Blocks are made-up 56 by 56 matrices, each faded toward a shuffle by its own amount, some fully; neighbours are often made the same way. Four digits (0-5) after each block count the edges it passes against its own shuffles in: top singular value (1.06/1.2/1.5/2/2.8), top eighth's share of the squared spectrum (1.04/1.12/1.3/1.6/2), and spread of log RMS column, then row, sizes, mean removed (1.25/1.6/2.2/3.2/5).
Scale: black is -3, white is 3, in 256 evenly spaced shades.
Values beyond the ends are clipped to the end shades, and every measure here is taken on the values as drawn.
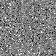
2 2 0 0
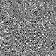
3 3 1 1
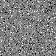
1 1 0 0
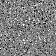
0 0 0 0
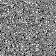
3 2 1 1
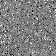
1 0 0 0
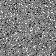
0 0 0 0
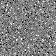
0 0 0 0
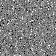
0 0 0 0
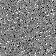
0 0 0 0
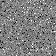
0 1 0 0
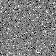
0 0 0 0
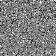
1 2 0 2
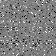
3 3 0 1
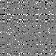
4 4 2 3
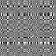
5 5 4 4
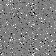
3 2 1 0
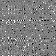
4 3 1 2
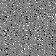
3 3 1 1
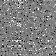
3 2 1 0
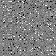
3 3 1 1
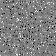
2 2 0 0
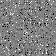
2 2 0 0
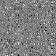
4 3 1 1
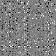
4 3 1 1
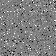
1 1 0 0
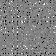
4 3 1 1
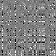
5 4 3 3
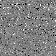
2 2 0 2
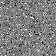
0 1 0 1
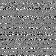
2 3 0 4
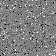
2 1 0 0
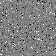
1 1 1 0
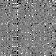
4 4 2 2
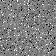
1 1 0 0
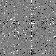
3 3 1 1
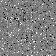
2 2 0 0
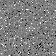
1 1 0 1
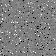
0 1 1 0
